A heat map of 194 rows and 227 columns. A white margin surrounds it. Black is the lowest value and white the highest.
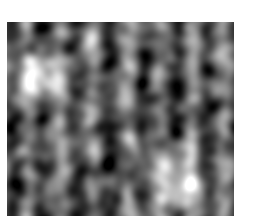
Grain: smooth. Seam: none. Lone odd cells: none. Bumps: two. Stripes: upright, repeating 7 times.
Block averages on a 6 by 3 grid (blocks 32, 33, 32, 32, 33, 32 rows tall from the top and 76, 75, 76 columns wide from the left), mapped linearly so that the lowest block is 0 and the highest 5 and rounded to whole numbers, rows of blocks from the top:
0 2 2
5 1 1
2 1 0
1 1 1
1 1 4
0 1 4
